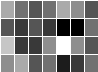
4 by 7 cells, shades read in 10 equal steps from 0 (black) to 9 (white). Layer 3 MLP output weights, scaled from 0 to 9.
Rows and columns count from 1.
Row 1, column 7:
3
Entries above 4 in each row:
3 0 4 2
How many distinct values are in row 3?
5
